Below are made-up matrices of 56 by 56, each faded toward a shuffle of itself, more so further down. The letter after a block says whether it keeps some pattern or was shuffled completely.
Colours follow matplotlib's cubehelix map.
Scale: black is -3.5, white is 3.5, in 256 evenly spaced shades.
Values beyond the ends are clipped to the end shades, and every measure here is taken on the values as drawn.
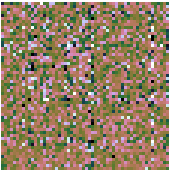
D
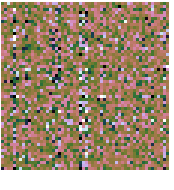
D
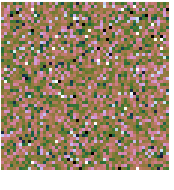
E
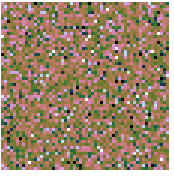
E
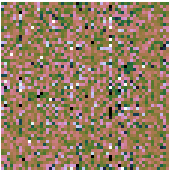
D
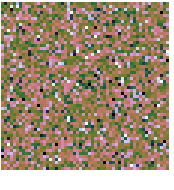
E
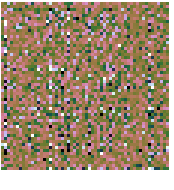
D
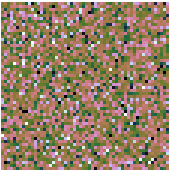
E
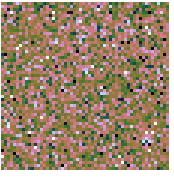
E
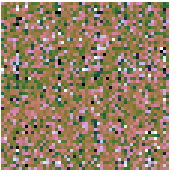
D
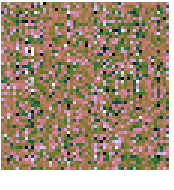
D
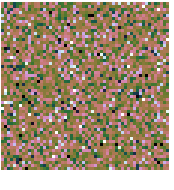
E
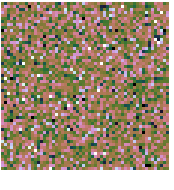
E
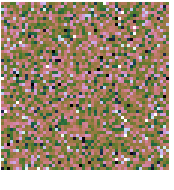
E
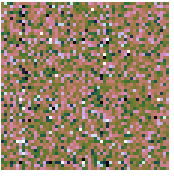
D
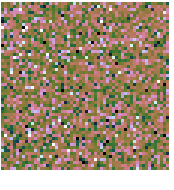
E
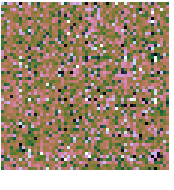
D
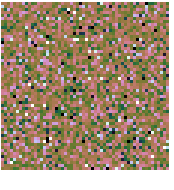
E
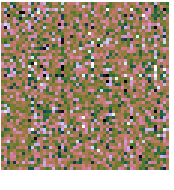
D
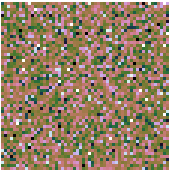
E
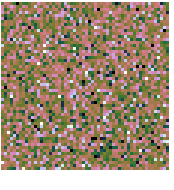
E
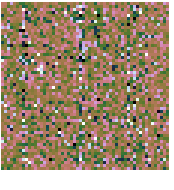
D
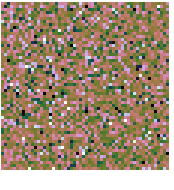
E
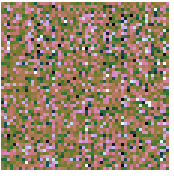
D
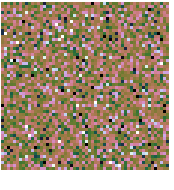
E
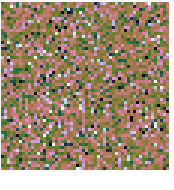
E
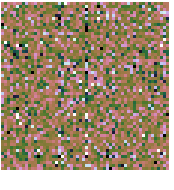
D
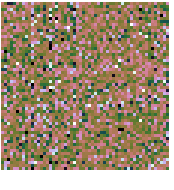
D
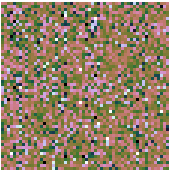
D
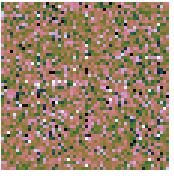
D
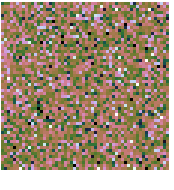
E
